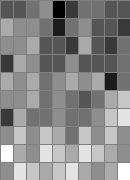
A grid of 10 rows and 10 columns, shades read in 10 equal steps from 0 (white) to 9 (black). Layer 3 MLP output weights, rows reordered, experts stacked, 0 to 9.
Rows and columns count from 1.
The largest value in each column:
7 6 5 6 9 7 6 6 8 7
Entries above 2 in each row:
10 10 10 10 10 9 8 6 5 5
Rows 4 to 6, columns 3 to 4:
4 6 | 3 5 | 3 5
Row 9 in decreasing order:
4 4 3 3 3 2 2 1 1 0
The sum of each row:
59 52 51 53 42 41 41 32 23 23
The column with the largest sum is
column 5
